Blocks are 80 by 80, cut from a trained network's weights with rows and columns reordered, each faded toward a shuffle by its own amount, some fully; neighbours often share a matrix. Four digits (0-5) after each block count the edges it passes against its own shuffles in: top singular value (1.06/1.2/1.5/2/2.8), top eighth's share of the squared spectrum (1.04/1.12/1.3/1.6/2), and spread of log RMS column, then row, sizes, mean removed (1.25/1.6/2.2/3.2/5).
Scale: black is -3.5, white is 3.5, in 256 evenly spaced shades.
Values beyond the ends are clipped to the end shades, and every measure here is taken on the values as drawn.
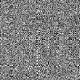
3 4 2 2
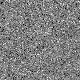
0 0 0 0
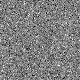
0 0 0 0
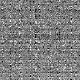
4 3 3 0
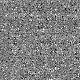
2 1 1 0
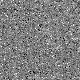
0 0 0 0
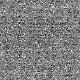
3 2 2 0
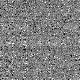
2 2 2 0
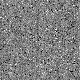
1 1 0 0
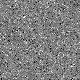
0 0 0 0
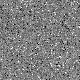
0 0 0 0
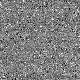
1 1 1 0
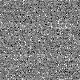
2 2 2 0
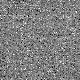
1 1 1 0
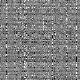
4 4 4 1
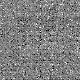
2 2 2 0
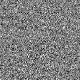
3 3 1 2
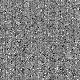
2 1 0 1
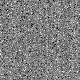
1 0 0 0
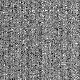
3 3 0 2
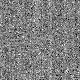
2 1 0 0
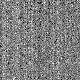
3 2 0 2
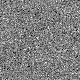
1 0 0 0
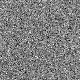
2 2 0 0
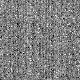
3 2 0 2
